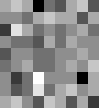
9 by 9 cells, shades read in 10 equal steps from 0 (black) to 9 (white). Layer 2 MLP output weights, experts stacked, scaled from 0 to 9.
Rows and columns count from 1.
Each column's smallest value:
2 2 4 0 4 3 3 0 2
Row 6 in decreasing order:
7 6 6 5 5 5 4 4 4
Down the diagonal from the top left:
6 5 6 3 4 5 5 5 2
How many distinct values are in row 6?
4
